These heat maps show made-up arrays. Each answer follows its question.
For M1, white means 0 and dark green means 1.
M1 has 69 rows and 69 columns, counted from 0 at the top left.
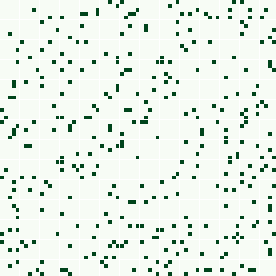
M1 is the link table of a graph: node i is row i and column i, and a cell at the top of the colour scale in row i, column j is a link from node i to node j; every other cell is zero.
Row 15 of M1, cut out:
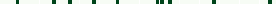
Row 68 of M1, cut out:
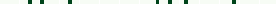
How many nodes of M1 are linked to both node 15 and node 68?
3
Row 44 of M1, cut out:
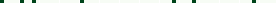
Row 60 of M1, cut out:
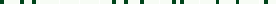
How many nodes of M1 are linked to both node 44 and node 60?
4
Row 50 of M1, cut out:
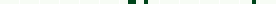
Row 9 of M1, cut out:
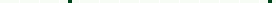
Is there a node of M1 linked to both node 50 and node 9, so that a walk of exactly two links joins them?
no
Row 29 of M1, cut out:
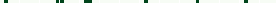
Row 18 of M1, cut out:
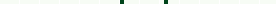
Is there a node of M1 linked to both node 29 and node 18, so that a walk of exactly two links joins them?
no
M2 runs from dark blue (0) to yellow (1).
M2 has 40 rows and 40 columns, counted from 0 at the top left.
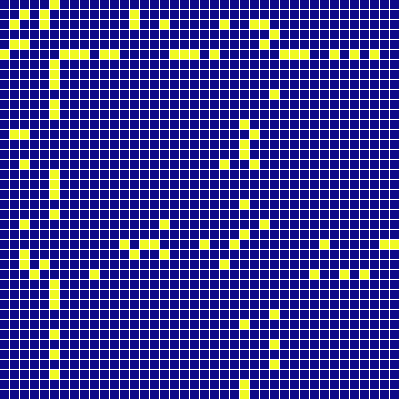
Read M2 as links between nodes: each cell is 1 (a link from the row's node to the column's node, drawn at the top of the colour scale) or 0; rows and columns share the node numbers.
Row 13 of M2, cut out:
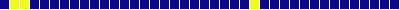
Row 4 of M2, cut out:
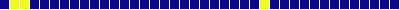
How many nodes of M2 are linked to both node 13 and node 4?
2
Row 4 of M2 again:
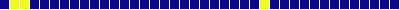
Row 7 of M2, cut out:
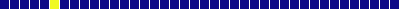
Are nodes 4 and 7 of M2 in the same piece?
no
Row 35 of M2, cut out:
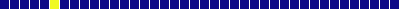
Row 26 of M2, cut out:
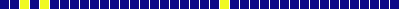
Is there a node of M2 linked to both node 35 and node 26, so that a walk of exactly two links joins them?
no
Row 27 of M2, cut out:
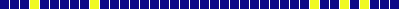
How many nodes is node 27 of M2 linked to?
5
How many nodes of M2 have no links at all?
0
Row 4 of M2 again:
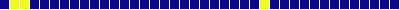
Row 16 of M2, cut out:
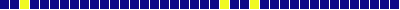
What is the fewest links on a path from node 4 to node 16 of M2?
2
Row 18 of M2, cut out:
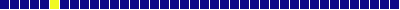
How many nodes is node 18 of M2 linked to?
1
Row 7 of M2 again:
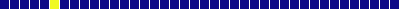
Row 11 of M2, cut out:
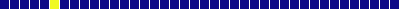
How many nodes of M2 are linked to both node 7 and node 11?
1
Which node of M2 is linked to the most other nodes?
node 5
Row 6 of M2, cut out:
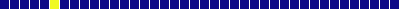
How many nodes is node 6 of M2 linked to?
1
